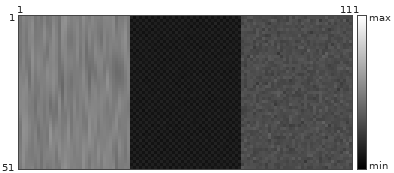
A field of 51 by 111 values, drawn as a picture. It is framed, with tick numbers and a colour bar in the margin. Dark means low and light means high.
The table splits into one row of 3 panels. Panel 1,1: middling, streaked downward, faint in contrast. Panel 1,2: very low, checkered, faint in contrast. Panel 1,3: low, fine-grained, faint in contrast.
